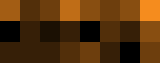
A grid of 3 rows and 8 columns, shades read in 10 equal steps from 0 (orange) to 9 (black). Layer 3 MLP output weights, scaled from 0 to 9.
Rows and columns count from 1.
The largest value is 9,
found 3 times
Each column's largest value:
9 7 8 7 9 7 9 5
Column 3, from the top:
5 8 7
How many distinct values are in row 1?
6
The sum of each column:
19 20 20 15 18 18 20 9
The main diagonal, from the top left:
3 7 7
